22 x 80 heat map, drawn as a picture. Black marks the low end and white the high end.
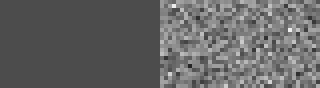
The table splits into one row of 2 panels. Panel 1,1: low, flat. Panel 1,2: middling, fine-grained, strong in contrast.
